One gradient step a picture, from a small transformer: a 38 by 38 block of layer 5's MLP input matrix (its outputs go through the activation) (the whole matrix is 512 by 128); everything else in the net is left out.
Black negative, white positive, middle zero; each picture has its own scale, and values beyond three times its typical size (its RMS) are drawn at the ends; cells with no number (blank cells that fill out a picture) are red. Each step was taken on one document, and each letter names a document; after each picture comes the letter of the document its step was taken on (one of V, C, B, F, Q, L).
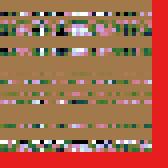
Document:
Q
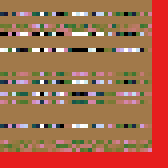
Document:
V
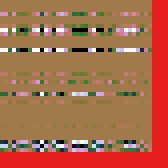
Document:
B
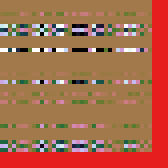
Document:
B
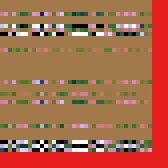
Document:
V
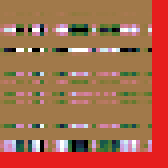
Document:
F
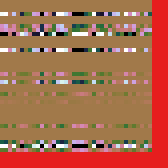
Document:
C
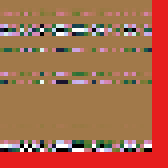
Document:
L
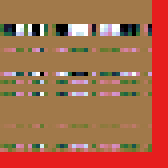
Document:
F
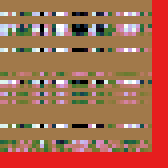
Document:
B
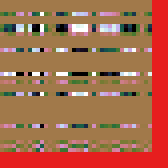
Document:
F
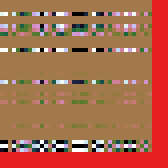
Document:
C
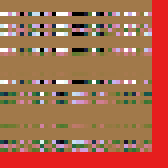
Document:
C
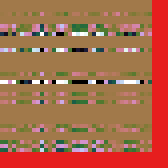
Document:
B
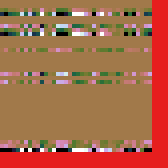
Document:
L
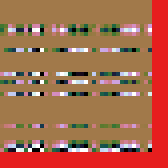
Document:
F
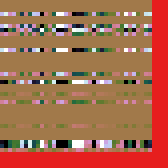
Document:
L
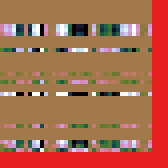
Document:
F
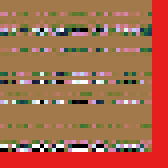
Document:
Q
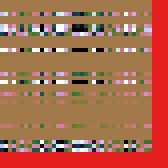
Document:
C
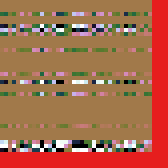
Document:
C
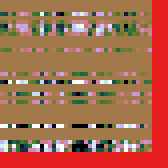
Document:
B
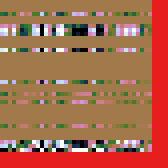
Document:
V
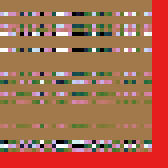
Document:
L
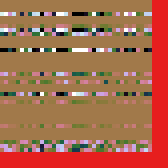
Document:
C
